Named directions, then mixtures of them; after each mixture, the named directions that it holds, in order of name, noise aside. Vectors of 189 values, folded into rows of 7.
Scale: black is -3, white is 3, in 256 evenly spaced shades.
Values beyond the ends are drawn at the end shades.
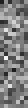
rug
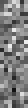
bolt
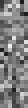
bolt, rug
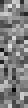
bolt, rug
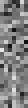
bolt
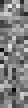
bolt, rug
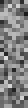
bolt, rug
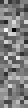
bolt, rug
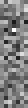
bolt, rug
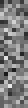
rug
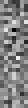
bolt, rug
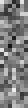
bolt, rug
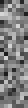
bolt, rug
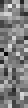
bolt, rug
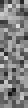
bolt, rug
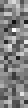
bolt, rug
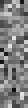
bolt, rug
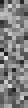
bolt, rug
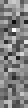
bolt, rug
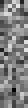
bolt, rug
